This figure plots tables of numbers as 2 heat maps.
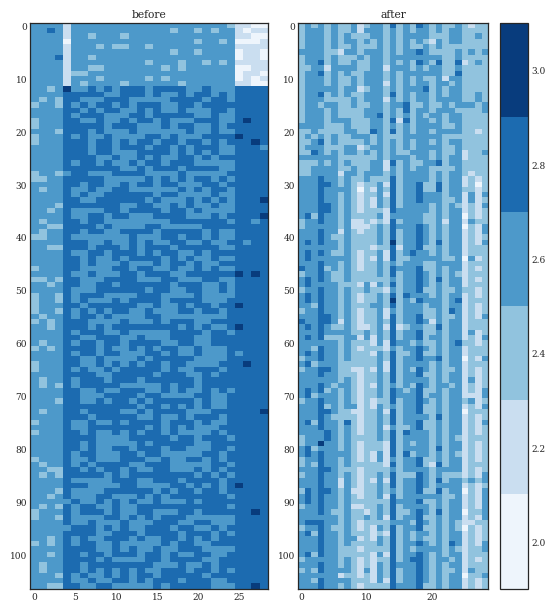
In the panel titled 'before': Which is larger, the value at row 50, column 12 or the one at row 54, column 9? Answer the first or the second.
the first
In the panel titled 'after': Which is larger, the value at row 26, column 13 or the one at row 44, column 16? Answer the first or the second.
the second
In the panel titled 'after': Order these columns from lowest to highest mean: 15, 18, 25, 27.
25, 27, 15, 18
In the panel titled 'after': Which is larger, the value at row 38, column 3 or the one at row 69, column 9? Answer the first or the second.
the first
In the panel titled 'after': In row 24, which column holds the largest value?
2
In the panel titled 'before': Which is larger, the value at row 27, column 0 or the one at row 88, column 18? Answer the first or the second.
the second
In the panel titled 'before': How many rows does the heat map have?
107
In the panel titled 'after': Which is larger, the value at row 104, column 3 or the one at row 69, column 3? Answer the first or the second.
the second
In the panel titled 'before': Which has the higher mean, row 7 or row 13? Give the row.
13
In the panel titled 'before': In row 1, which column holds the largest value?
2
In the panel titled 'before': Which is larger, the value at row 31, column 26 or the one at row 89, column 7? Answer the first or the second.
the first
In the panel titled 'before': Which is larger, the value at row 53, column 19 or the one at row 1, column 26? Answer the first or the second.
the first
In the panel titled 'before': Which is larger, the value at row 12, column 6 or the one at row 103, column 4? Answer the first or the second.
the second
